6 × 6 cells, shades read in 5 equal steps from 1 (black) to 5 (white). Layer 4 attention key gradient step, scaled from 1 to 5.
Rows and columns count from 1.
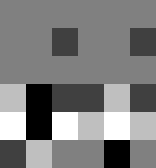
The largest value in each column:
5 4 5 4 5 4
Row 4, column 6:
2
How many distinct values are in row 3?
1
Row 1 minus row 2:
0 0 1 0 0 1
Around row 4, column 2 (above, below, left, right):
3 1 4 2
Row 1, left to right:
3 3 3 3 3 3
